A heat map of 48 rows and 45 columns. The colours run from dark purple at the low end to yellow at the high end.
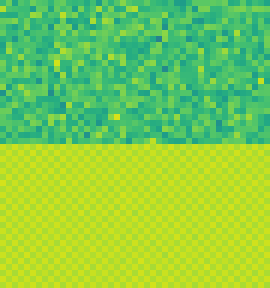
The table splits into 2 rows of 1 panel. Panel 1,1: high, fine-grained. Panel 2,1: very high, checkered, faint in contrast.
